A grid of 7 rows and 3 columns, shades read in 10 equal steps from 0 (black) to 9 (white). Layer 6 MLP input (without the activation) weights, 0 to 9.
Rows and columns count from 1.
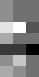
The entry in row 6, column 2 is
7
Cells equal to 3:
1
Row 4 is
6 4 4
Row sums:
13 13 20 14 4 16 15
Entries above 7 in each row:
0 0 2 0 0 0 0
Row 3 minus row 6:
3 2 -1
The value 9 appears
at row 3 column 2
